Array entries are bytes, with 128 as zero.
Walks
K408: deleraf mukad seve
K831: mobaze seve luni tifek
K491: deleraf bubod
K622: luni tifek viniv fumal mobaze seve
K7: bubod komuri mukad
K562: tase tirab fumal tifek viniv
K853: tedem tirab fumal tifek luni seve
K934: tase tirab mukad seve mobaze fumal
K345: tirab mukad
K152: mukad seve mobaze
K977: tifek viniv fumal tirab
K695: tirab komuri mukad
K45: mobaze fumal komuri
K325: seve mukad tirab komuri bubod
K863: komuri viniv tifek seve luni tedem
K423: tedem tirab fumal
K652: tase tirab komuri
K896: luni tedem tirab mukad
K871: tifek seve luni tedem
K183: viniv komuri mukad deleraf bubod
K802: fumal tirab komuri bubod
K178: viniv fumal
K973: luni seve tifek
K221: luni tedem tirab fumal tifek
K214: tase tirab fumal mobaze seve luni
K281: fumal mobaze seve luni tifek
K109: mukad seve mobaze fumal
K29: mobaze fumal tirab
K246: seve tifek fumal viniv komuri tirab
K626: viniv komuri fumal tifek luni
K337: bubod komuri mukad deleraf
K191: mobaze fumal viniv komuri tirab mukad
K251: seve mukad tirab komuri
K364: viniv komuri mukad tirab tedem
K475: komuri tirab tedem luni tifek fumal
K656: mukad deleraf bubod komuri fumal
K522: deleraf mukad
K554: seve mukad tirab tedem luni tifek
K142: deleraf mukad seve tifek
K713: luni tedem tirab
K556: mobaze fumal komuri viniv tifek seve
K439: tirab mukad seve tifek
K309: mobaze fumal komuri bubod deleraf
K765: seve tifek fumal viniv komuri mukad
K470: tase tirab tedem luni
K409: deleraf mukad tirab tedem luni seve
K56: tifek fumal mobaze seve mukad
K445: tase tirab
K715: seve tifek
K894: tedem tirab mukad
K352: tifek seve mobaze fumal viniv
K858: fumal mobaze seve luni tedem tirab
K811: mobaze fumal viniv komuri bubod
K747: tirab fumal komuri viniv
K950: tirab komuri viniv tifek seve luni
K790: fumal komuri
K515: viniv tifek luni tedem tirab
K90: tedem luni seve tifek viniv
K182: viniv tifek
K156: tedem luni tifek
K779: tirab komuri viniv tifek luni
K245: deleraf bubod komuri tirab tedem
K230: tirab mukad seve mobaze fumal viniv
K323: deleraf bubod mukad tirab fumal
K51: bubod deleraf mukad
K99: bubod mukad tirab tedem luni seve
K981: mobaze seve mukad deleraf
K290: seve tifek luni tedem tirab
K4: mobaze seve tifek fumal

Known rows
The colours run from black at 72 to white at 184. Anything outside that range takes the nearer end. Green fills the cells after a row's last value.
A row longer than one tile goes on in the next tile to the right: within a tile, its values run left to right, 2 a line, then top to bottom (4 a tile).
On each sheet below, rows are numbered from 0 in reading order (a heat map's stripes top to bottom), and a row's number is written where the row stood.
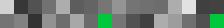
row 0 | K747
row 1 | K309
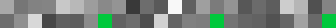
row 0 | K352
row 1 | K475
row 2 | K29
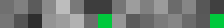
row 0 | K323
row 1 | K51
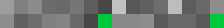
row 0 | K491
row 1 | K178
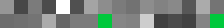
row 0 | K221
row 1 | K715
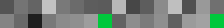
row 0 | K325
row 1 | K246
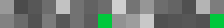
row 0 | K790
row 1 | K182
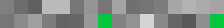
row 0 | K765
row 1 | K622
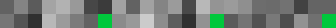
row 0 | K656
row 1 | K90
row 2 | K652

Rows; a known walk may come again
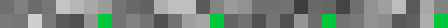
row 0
K281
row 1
K230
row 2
K652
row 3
K554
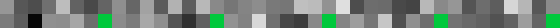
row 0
K802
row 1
K156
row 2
K831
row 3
K779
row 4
K29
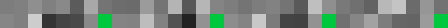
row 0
K715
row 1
K871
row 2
K973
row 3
K765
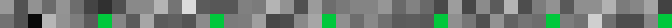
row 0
K245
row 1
K981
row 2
K439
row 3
K522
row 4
K713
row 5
K142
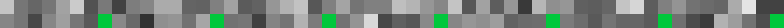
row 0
K811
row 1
K99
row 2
K191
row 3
K352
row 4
K515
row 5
K45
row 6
K309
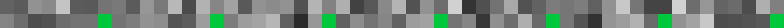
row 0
K894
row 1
K290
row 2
K863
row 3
K246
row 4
K747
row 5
K323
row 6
K182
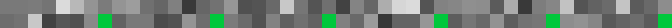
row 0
K4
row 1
K445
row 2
K790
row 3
K109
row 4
K470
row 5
K178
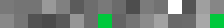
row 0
K345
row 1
K853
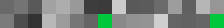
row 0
K656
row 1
K626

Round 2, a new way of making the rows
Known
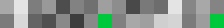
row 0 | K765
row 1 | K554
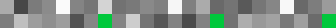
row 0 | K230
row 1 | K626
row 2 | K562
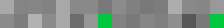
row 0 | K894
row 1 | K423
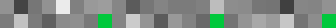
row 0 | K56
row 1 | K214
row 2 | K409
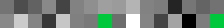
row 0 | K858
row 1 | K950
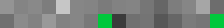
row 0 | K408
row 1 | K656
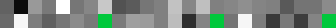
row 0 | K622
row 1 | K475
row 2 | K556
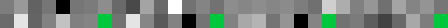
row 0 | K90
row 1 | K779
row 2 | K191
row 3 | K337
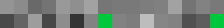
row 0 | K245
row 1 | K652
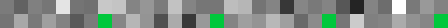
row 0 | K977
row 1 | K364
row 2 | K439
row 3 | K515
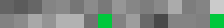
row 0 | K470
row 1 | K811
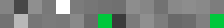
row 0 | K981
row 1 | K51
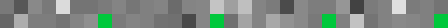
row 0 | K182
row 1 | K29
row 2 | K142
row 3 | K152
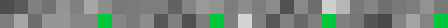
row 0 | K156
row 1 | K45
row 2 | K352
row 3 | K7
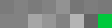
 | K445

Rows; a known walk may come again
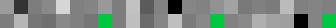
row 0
K109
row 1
K871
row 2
K251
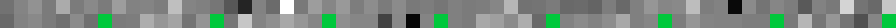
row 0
K522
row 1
K894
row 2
K515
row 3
K695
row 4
K445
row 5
K713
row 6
K715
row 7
K977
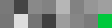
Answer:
K281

